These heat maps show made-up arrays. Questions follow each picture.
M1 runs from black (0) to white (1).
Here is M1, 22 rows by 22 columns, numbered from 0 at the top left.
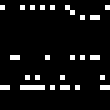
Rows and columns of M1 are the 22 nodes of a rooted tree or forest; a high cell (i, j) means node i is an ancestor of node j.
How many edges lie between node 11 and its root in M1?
0
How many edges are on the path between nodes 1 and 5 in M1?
3
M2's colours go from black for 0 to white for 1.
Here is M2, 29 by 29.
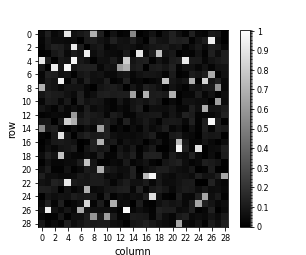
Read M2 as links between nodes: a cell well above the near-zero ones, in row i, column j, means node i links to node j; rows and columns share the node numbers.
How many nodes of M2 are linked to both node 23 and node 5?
0
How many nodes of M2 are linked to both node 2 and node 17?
0
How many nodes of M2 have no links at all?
0
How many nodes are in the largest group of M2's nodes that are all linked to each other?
3
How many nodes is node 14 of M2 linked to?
2
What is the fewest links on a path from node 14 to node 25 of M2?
6
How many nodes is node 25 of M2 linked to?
3
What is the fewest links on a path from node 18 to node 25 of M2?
3
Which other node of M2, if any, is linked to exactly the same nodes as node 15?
node 18
